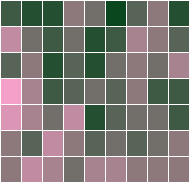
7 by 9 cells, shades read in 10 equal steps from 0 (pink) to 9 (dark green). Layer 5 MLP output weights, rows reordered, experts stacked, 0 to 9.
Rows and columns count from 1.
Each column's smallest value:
0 2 2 2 3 3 3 4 3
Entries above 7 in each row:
4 1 2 0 1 0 0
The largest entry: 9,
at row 1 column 6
